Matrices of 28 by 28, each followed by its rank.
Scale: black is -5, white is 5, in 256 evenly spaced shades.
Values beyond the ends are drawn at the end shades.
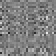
three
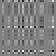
one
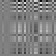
one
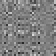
three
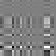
one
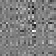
three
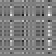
one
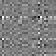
three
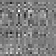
three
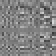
three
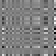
one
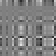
one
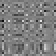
three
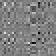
three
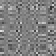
three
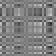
one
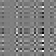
one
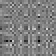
three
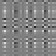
one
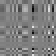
one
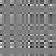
one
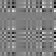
one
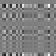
one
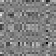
three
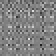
three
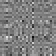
three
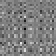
three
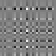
one
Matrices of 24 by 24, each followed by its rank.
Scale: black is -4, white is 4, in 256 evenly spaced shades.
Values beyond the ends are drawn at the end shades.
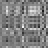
two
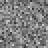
full rank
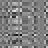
two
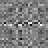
three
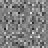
five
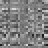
three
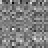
three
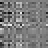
two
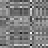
two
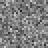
full rank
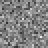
full rank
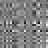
two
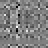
three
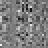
five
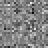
five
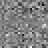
five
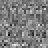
five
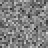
full rank
